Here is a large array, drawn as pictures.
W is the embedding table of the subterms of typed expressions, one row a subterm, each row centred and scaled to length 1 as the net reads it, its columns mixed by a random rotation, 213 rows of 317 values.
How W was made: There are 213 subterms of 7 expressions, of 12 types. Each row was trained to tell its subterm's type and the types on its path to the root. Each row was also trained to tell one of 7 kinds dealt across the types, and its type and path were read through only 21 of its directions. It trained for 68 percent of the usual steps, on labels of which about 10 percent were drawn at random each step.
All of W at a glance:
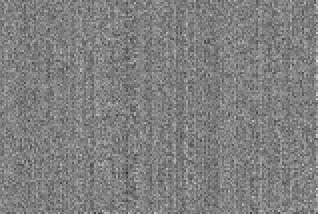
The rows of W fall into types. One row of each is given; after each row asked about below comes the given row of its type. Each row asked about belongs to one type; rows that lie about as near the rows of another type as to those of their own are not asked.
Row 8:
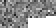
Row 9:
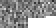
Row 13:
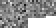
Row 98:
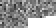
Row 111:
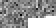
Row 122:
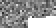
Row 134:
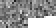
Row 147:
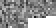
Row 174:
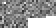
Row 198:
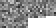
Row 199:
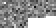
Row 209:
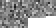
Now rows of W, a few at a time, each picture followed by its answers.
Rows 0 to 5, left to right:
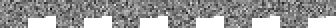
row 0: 13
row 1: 199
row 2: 147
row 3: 98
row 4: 98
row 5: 198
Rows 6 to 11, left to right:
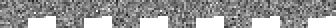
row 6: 13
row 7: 122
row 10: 198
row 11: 198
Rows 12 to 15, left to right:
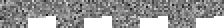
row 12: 8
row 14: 111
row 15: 147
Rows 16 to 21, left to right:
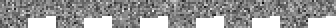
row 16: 209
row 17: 134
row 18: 122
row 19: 134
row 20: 9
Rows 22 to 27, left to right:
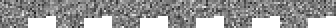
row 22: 122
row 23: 134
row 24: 13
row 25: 98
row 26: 134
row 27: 198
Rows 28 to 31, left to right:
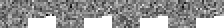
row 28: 134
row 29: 122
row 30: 174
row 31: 122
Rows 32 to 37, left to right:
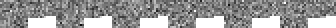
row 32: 134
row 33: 134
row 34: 98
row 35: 9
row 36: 147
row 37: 174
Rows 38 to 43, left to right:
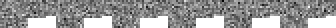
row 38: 198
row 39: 174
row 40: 111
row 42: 209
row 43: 111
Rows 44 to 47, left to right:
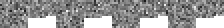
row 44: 111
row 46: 98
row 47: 147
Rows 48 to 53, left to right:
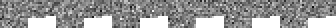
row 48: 13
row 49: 198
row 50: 147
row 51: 8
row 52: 8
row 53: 9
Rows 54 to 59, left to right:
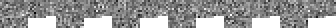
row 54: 122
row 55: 199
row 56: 209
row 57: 8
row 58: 8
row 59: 13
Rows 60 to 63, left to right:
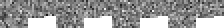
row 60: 134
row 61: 111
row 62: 147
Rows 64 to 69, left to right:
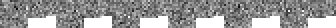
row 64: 198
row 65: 13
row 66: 122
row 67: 9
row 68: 98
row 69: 98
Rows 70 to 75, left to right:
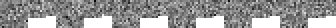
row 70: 98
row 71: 98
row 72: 122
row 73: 8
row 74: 199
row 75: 209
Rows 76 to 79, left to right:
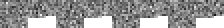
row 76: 111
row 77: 209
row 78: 98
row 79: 134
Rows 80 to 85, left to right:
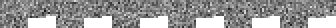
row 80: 174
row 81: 13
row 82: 122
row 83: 13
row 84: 174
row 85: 209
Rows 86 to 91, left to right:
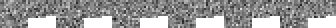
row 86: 198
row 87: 209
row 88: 198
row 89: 111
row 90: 8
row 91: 147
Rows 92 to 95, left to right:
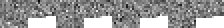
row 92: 134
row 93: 147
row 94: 8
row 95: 13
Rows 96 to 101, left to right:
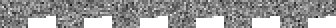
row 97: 122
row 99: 174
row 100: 134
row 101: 147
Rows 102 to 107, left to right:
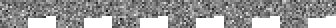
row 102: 122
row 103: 13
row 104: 198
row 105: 174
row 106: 198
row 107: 174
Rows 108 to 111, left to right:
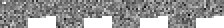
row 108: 174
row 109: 111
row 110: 198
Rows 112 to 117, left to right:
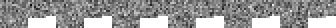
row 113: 13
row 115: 174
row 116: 147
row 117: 209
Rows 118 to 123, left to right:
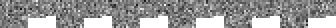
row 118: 111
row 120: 98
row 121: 98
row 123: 199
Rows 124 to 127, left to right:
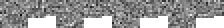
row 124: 111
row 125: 8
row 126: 111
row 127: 9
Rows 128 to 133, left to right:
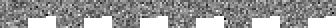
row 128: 134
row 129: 13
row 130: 174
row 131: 134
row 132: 174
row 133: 13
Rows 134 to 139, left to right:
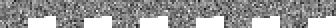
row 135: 147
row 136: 198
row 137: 98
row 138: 199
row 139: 134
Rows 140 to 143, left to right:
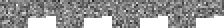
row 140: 209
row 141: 134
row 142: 174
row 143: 174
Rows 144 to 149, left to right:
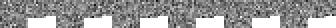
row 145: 147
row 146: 8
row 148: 122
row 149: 134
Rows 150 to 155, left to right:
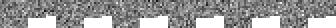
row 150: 98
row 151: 9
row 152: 8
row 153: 9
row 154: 209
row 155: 13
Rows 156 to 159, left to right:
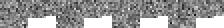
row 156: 198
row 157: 98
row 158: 199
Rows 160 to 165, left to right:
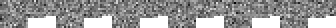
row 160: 147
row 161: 122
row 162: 174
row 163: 122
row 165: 13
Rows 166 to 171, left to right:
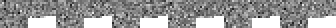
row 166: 209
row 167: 8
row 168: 111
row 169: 198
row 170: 147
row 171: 209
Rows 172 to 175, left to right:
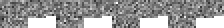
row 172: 98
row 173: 98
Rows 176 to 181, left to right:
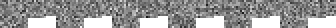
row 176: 9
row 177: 199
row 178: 147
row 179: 174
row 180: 111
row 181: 111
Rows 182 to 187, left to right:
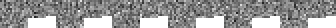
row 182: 147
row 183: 98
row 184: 111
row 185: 199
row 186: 9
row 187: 198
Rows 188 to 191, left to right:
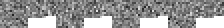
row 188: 134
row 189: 199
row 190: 198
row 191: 13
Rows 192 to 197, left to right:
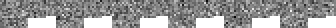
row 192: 198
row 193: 8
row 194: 9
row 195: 134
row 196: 98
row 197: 122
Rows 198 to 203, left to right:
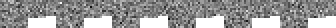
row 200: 8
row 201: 8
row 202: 111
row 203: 147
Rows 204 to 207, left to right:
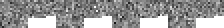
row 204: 111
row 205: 199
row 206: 8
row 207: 147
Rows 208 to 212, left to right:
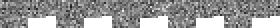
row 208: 111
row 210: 122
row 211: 13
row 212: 198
